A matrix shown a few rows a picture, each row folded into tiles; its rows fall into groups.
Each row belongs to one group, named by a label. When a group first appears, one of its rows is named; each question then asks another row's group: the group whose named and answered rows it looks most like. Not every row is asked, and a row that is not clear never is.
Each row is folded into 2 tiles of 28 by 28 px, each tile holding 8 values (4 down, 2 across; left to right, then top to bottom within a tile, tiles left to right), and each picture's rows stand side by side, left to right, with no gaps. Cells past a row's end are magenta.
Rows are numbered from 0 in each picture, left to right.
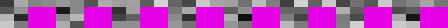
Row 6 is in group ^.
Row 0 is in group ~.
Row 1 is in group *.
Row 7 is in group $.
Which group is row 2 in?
*
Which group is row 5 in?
~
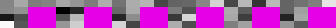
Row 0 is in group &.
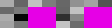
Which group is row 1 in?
&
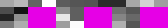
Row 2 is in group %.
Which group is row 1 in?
$
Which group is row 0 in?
*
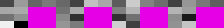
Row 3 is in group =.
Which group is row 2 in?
&
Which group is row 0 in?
&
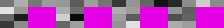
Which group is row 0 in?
=
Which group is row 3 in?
%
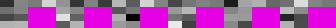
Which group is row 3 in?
&
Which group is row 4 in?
%
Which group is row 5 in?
&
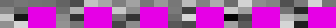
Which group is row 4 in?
&
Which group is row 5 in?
%
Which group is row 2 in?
=
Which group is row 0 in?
$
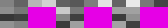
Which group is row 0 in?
^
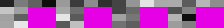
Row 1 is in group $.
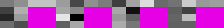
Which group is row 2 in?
%
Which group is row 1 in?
$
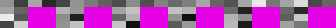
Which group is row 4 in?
%
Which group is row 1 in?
=
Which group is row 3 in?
=
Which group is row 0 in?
$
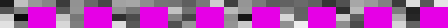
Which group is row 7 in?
~
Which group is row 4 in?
=
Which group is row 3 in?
^
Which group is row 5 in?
$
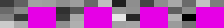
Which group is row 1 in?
*
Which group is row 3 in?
$
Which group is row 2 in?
~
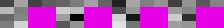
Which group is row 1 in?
=
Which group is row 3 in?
~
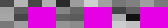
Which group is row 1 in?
%
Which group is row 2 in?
$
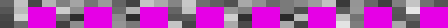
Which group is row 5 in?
*
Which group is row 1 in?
=
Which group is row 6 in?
~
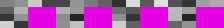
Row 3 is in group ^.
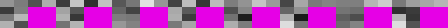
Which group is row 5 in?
~
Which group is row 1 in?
~
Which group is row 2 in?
%
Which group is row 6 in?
^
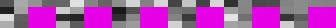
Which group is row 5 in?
&
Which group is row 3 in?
~
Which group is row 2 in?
*
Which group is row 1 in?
&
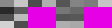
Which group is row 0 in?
*
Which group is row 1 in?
^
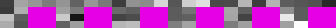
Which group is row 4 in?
~
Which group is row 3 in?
%
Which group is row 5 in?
$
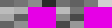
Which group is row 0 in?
=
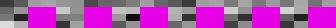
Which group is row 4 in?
=
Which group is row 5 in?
=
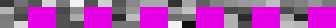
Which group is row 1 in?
*
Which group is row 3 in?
&
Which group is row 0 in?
^
